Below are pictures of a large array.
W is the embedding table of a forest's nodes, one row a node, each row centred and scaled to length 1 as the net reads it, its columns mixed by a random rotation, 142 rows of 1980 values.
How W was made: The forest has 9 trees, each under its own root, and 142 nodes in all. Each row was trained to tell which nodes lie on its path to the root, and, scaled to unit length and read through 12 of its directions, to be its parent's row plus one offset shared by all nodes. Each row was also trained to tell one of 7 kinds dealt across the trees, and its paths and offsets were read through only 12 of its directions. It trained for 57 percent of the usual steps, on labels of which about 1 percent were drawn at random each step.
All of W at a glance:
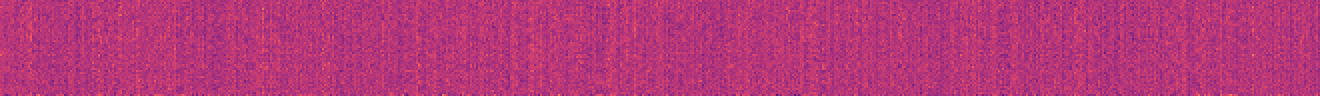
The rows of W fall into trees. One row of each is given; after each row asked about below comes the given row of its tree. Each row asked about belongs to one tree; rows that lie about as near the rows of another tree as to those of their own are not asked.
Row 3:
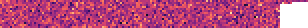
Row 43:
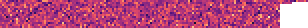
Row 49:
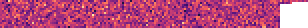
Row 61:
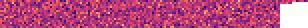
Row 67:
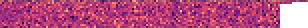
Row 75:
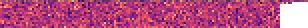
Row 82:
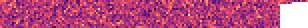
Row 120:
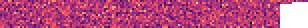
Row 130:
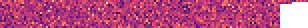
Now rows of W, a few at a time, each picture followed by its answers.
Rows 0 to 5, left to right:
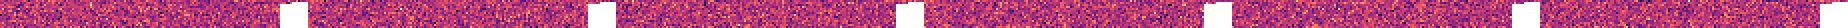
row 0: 120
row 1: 120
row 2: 61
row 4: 67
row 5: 61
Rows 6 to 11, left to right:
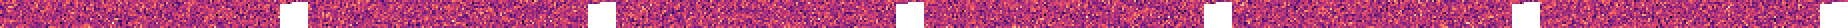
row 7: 49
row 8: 49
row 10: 82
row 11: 82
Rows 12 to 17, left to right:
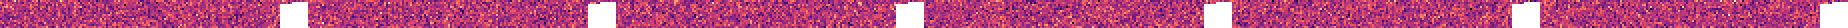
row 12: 82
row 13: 75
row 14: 43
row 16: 120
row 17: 75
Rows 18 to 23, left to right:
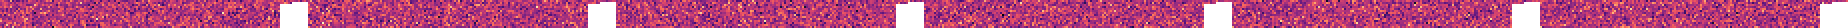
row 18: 75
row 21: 43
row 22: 43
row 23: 67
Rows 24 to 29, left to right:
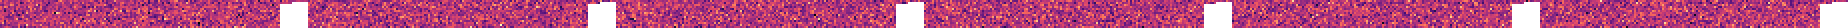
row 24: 43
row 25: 75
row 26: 49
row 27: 49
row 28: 43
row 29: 43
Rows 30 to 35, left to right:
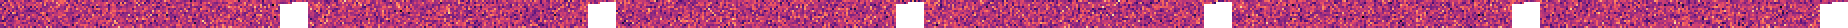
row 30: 43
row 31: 82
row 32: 120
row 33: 75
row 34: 82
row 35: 43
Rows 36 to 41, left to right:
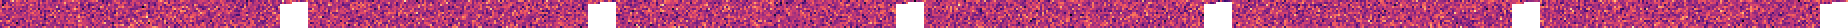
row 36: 61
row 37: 61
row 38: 120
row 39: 120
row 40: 75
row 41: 67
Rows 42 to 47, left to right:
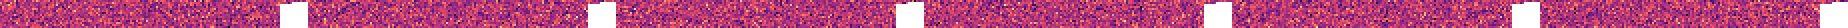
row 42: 82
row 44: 120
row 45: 130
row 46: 43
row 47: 120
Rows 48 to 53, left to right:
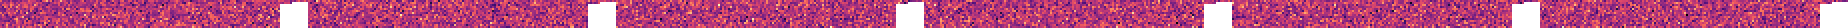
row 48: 43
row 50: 82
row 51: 43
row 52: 82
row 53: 120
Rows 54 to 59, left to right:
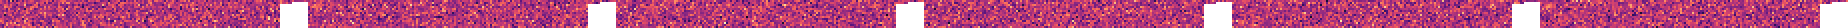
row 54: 75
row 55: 82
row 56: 75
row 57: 61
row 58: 75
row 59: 82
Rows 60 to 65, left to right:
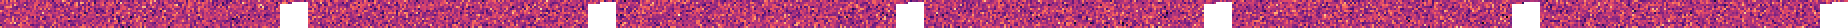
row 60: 75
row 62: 75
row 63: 43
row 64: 75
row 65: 61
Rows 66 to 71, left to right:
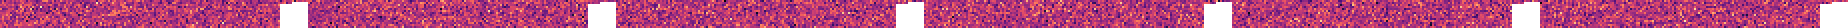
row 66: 43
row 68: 61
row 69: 120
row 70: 43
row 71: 49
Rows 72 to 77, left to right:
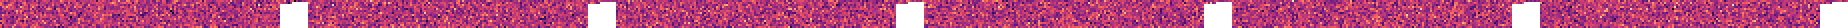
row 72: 82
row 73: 75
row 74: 61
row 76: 120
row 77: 67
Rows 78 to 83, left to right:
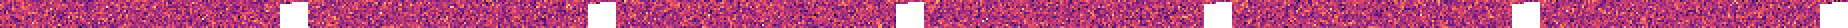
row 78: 49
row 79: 75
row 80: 49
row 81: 82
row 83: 120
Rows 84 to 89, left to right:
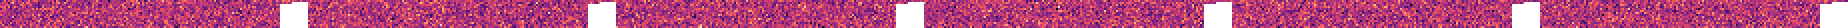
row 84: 61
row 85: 67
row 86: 43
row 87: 67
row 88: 49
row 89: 49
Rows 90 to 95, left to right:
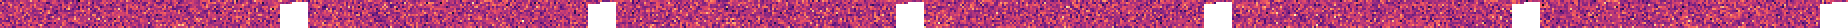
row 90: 130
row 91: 75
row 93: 75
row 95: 61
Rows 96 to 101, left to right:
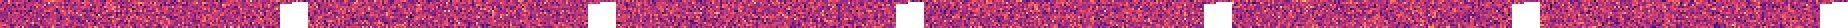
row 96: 120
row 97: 61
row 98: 61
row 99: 61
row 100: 67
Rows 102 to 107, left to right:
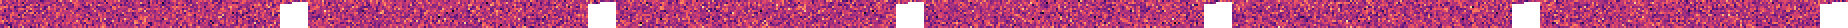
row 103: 82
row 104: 61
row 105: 130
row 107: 82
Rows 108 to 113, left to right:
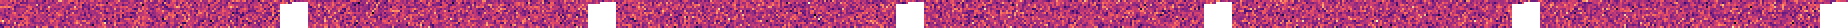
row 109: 43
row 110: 49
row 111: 61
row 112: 120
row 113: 43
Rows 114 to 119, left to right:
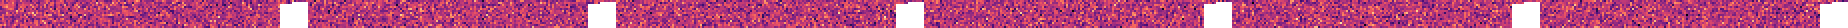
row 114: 82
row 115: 61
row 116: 75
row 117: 120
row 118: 43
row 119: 120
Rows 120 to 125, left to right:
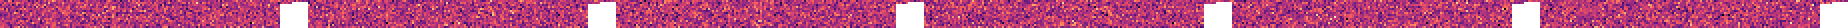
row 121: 61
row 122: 120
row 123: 61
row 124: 130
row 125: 61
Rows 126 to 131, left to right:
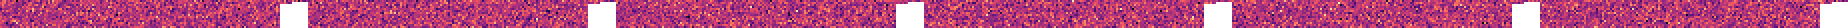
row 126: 120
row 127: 61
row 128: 67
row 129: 75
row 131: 120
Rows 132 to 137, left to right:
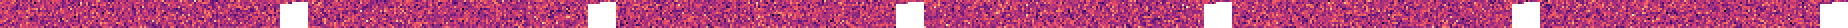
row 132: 75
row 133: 43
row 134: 49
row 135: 82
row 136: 82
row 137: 49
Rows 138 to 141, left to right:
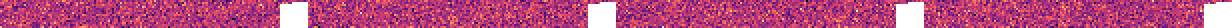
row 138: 75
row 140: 43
